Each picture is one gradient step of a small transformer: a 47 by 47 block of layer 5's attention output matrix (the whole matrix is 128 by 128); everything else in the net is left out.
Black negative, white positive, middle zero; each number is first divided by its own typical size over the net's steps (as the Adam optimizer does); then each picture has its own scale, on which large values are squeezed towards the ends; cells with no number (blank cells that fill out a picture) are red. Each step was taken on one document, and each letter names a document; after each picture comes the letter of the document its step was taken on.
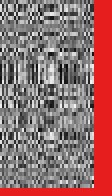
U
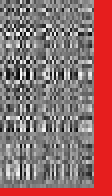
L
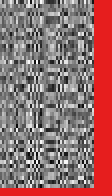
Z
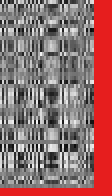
U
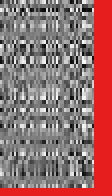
L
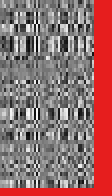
Z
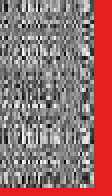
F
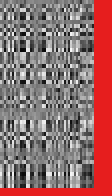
L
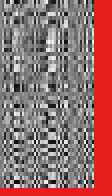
Z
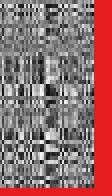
U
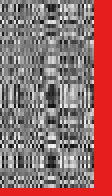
U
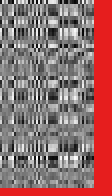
U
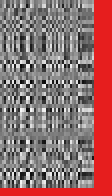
L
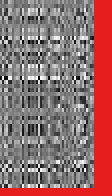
F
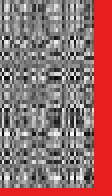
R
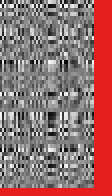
U
